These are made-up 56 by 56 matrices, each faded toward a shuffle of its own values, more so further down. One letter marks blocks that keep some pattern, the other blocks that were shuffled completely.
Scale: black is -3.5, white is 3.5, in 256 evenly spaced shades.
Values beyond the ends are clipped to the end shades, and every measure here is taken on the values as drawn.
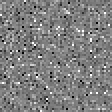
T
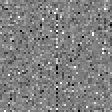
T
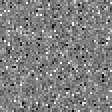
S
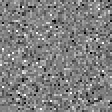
T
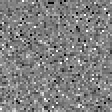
S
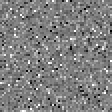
S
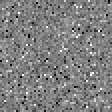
S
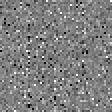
T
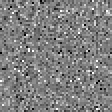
T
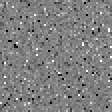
S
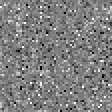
T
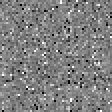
T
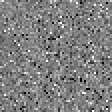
T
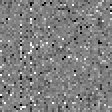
T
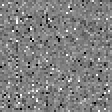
T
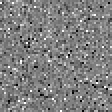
S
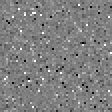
S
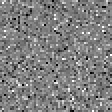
T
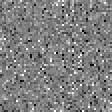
T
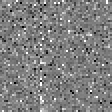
T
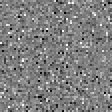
S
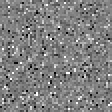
T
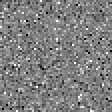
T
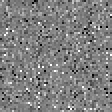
T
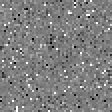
S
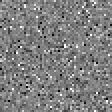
S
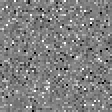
S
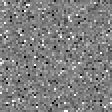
S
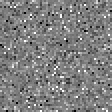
S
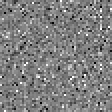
T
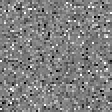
T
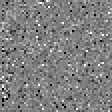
T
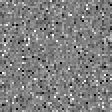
T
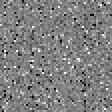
T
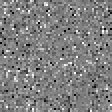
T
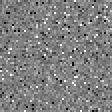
S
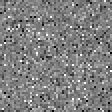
S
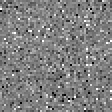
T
